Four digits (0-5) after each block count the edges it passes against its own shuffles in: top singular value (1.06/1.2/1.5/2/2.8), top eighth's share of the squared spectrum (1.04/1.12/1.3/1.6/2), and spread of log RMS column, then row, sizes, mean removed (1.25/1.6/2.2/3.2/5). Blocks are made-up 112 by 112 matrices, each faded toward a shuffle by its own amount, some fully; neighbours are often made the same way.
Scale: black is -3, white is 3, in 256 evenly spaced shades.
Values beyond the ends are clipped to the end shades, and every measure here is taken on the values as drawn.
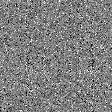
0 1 2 0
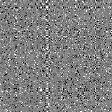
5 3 2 2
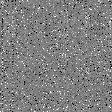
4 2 1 0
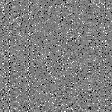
4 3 2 1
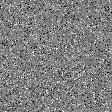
3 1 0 0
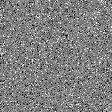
3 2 0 0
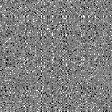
5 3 3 2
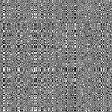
5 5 4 4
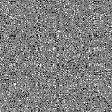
4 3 2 1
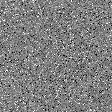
0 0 0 0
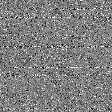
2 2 0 3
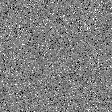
0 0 0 0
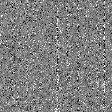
2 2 3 0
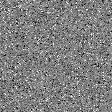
0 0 0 0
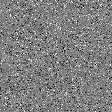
0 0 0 0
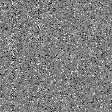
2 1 2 0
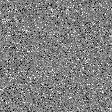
0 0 0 2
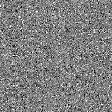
3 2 1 1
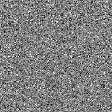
4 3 2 2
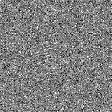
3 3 1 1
